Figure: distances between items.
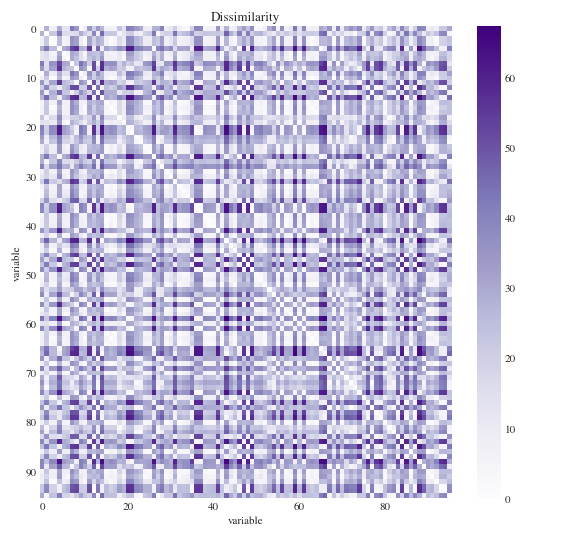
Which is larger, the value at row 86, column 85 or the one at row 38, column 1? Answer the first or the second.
the first
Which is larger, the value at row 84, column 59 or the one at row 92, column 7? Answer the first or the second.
the second
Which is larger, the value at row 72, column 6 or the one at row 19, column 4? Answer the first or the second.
the second
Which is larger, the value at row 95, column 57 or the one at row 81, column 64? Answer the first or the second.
the first
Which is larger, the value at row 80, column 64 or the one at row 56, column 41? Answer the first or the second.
the second
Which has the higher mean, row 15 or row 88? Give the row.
88
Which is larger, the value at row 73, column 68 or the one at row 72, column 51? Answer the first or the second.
the second
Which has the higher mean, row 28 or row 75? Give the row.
28
